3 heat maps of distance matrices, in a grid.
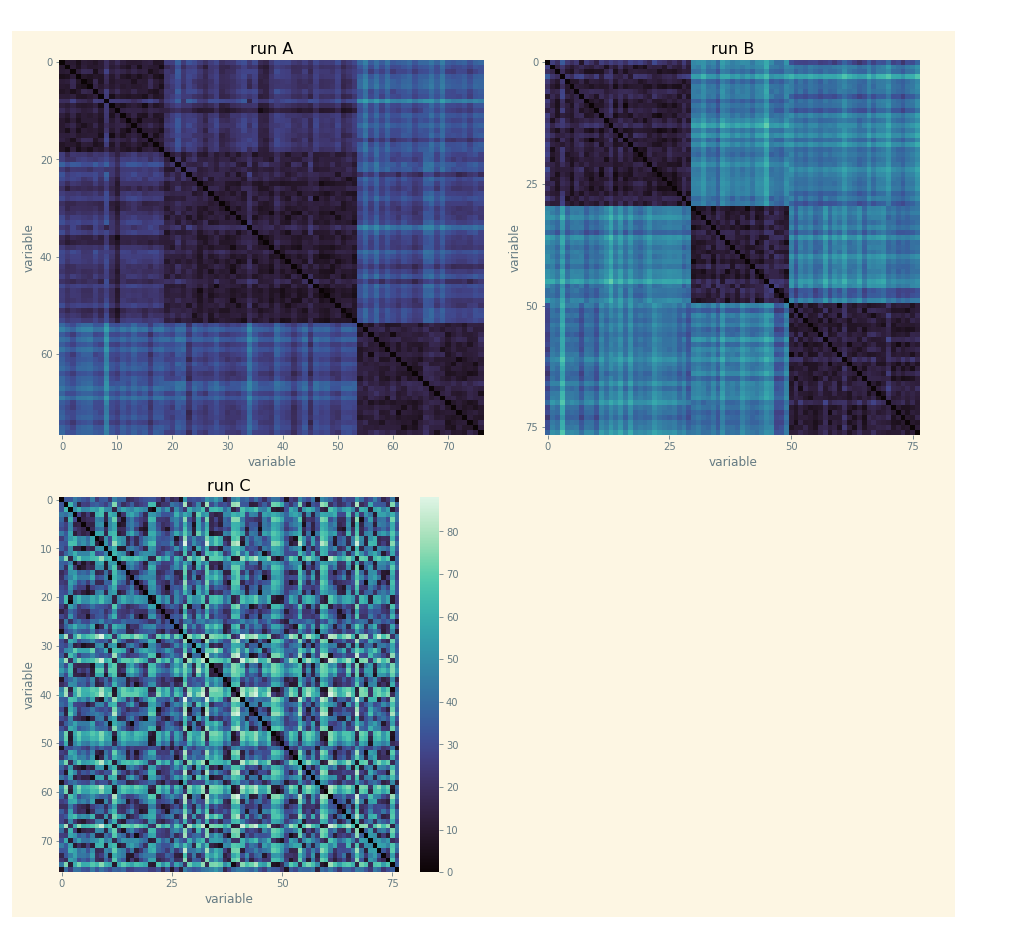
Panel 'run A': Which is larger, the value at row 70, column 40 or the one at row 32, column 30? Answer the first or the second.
the first
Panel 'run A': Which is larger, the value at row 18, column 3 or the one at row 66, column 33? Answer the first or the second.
the second
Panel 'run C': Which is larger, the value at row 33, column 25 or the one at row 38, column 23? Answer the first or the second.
the first
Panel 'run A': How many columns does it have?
77
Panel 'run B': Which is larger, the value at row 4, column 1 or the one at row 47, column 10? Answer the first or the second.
the second
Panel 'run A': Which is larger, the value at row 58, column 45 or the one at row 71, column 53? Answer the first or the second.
the second
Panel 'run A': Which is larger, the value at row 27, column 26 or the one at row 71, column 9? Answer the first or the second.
the second
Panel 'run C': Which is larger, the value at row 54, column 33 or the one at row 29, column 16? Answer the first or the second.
the second
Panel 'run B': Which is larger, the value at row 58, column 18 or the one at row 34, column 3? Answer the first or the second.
the second
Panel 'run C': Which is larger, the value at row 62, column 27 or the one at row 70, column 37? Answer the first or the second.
the second
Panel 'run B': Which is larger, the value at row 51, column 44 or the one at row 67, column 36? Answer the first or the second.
the second
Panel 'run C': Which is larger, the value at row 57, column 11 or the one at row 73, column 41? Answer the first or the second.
the first
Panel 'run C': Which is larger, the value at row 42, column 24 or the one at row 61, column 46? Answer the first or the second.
the second
